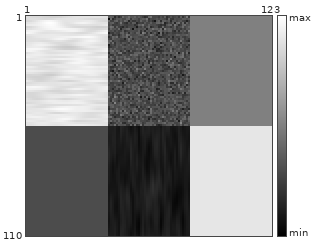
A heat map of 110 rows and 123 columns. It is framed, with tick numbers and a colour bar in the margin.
It is made of 2 by 3 panels. Panel 1,1: very high, streaked across, faint in contrast. Panel 1,2: low, fine-grained. Panel 1,3: middling, flat. Panel 2,1: low, flat. Panel 2,2: very low, streaked downward, faint in contrast. Panel 2,3: very high, flat.
